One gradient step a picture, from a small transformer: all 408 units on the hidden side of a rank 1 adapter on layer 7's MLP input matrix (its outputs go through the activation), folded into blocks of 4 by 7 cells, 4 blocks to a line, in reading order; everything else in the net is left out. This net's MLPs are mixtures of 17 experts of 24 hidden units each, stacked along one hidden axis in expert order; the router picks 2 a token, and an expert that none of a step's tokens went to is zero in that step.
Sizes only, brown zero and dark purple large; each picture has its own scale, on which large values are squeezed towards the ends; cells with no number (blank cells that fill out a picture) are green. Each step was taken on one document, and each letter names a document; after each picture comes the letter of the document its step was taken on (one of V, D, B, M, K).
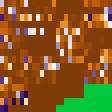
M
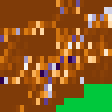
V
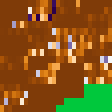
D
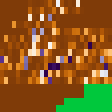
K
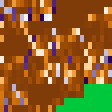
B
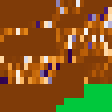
V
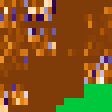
B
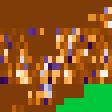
K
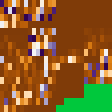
B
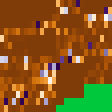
V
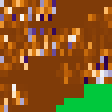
B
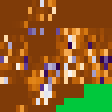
K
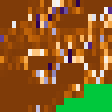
D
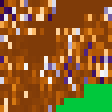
K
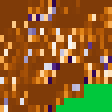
D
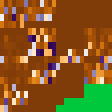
B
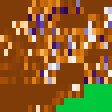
D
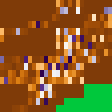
V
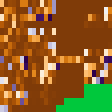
B
